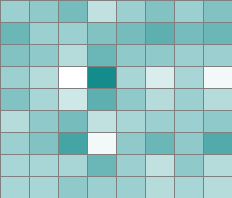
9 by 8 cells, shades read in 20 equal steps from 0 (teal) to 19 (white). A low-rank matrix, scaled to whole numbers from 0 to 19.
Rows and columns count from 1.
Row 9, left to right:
12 12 10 11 11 13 12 13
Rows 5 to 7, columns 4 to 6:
6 10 13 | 14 12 11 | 18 10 7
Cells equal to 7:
5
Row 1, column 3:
8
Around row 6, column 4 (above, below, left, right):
6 18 8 12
